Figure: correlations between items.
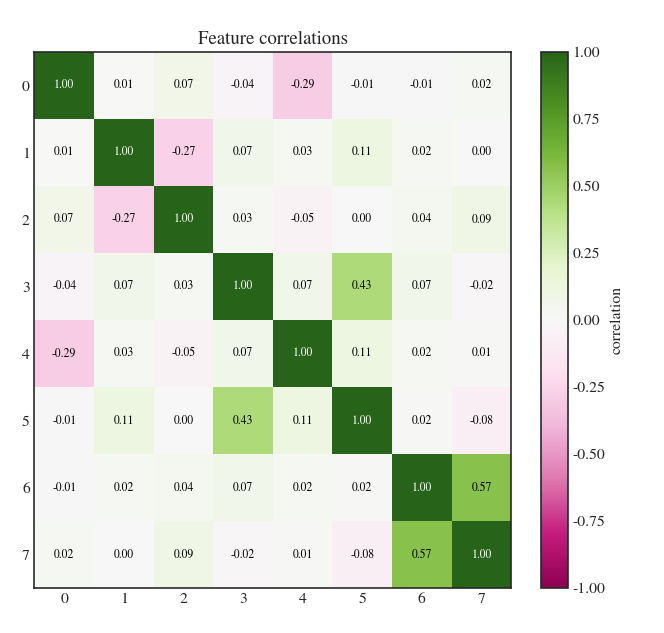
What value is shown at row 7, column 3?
-0.02
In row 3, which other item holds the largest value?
5
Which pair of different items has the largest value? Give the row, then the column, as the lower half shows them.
7, 6
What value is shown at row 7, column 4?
0.01
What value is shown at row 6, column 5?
0.02
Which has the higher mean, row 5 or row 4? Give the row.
5
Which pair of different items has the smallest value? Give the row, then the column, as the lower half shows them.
4, 0
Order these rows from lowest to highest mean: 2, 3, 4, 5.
4, 2, 5, 3
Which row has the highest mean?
6
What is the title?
Feature correlations
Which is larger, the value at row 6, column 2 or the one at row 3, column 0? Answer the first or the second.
the first
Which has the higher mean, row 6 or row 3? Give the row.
6
